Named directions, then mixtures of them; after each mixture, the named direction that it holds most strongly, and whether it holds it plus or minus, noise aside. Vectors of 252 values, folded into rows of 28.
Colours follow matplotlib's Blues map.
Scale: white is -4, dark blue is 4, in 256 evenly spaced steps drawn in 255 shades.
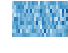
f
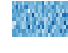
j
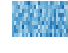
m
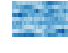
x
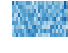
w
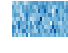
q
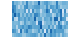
f, minus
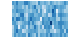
q, minus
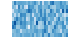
j, minus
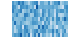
m, minus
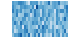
m, minus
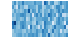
j, minus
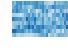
x, minus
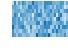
w, minus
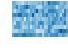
x, plus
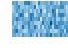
m, plus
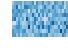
j, plus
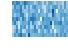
q, minus
